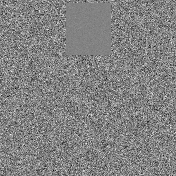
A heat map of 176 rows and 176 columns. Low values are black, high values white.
The top middle is the calmest part. In the top middle lies a patch that is calmer than the rest. On average the colour sits 50% of the way up the scale. There is no overall slope. No row or column stands out. Fine speckle covers the field. No regular stripes run through it.
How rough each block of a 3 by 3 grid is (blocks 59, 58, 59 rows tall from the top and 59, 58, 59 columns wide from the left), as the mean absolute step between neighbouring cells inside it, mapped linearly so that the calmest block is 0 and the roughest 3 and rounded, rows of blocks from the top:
3 0 3
3 3 3
3 3 3
